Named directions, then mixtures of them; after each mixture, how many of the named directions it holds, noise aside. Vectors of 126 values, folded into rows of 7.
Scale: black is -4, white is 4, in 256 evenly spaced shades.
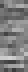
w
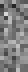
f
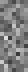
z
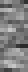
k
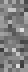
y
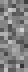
three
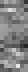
two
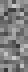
three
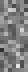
two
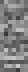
three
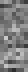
three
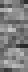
one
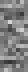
three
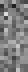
one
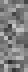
three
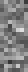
three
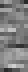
two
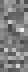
two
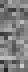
three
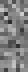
three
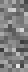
one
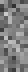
two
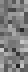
one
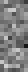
three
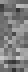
three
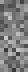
three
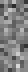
three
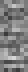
two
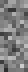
three
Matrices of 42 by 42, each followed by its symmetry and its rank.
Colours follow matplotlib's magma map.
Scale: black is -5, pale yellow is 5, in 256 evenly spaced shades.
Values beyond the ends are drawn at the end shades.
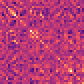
symmetric, rank five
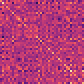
symmetric, rank five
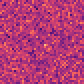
symmetric, full rank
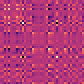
symmetric, rank two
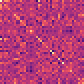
symmetric, rank five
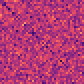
symmetric, full rank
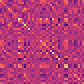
symmetric, rank five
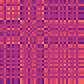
symmetric, rank two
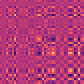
symmetric, rank two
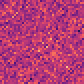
symmetric, full rank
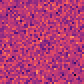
symmetric, full rank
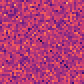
symmetric, full rank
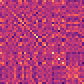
symmetric, rank five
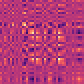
symmetric, rank two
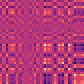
symmetric, rank two
